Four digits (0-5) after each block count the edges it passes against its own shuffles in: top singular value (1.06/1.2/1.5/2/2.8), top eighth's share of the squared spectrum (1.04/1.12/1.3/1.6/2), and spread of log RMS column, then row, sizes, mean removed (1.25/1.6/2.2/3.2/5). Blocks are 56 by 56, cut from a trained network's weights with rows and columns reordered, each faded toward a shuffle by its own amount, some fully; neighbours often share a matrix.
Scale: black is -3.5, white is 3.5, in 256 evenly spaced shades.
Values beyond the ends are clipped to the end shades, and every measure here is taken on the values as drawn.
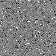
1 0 0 0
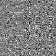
3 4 2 2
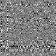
3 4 2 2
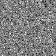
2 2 1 0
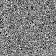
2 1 0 0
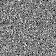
0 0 0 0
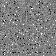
2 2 0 1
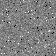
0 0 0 0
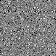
2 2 0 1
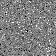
0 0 0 0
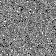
0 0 0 0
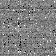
2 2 1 0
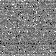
2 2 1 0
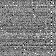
3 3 1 1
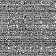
3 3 1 2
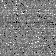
2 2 0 0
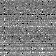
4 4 1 2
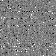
2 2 0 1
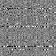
3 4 0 3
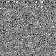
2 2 0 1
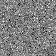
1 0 0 0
